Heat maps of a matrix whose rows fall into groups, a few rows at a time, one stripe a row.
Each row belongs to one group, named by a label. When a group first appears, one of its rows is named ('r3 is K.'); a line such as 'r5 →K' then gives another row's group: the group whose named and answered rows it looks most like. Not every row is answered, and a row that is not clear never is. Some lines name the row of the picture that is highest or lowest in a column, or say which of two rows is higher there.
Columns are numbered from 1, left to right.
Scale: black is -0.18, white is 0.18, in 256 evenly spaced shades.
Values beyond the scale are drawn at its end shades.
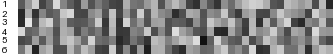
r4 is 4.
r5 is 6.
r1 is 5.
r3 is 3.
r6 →3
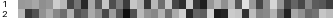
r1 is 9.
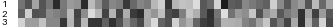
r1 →6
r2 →3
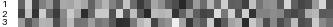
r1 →3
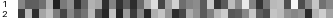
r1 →4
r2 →3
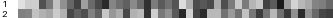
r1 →5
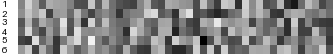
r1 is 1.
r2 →5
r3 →9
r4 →9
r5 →6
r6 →3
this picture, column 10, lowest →3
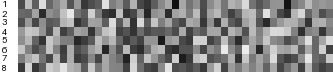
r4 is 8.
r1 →9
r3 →3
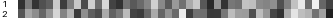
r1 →6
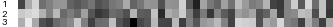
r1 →5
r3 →8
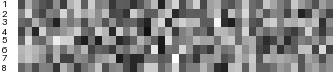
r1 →6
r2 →9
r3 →6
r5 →1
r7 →8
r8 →4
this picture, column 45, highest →5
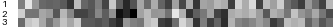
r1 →8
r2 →4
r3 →5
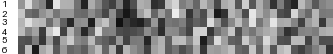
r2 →4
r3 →8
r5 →6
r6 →3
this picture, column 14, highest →6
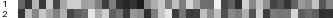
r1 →6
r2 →9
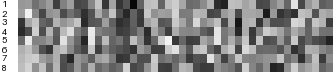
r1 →4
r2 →1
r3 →6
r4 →6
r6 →1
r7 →8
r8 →5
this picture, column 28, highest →7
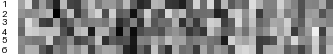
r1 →3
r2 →4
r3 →8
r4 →8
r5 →4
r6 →8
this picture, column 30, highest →1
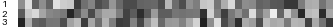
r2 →8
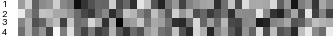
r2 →5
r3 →3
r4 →1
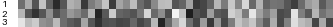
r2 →4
